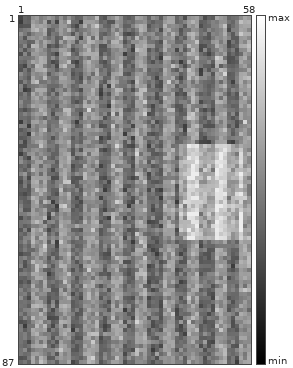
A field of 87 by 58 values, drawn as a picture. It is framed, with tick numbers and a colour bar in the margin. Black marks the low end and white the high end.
Odd patch: higher, in the middle right. Stripes: upright, repeating 9 times. Average level on the scale: 50%. Ninth with the highest average: middle right.
